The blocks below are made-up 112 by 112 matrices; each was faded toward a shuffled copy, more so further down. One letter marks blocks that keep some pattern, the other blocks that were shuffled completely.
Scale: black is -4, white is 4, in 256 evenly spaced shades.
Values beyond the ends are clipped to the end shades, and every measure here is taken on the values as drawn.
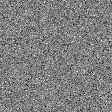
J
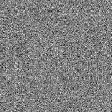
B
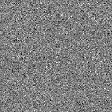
B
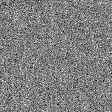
J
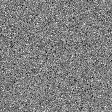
J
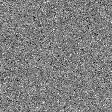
J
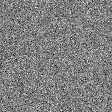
J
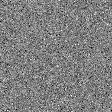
J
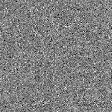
B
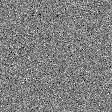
J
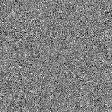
B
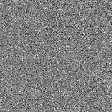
B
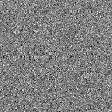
B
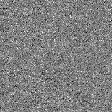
B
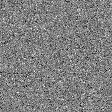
J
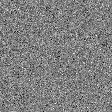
J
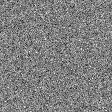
J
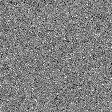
J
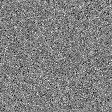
J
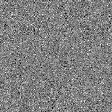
B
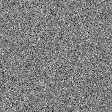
J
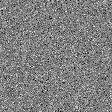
J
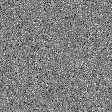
J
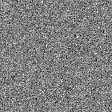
J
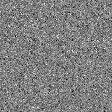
B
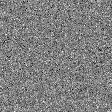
J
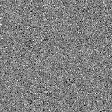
B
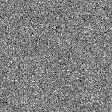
B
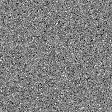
J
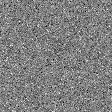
J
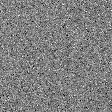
J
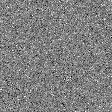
J
